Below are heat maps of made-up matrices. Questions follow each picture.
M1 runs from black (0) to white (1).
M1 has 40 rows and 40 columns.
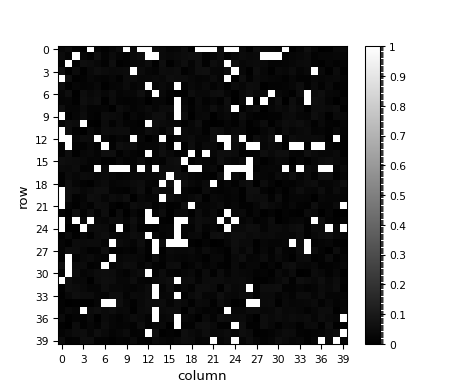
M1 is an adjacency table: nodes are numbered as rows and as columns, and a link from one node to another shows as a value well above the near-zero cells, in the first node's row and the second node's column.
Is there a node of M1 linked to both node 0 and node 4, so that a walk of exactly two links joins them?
yes
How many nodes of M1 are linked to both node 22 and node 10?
1
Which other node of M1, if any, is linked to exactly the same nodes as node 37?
node 8
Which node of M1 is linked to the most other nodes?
node 16
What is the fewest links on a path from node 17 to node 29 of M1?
4
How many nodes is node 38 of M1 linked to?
2
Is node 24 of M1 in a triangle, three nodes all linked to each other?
yes
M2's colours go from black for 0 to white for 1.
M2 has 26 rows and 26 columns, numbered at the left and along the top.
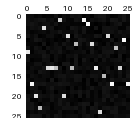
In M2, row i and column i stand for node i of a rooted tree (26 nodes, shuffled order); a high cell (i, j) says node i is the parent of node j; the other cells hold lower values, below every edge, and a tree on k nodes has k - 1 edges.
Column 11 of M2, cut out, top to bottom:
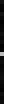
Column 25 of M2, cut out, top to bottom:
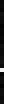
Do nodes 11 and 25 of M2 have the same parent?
no
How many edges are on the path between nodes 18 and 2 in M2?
6
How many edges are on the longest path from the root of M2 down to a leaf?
5
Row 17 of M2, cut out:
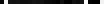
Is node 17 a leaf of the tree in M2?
no
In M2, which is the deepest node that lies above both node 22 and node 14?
1
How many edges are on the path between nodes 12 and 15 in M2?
6
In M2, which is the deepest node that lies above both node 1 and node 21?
17
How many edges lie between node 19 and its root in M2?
5
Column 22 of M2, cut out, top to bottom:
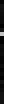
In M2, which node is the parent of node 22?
8
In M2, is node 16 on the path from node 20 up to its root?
no
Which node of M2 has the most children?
13
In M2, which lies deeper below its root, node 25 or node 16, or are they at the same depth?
the same depth
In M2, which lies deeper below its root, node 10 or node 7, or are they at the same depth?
node 10
